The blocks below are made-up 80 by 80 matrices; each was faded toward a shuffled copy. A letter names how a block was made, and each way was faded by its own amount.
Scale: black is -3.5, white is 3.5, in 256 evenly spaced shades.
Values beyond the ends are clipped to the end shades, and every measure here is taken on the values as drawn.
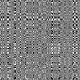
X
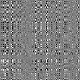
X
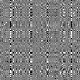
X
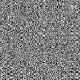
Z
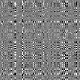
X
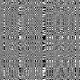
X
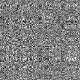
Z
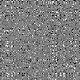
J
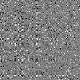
J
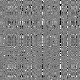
X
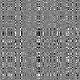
X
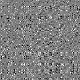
J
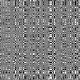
X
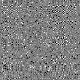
J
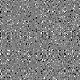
J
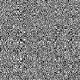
Z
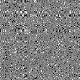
J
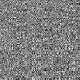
Z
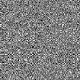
Z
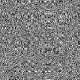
Z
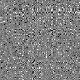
J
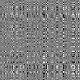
X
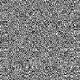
Z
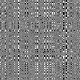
X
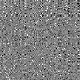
J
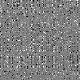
J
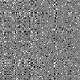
J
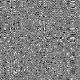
J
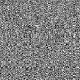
Z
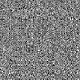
Z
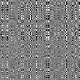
X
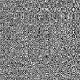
Z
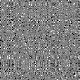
J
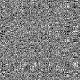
Z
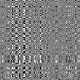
X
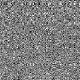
Z
